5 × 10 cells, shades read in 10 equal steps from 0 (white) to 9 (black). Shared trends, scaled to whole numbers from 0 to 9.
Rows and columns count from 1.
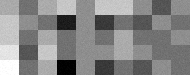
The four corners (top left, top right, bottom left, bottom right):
3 4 0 5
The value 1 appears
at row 4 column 1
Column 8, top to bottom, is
4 6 5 4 6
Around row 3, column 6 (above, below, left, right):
7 4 4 3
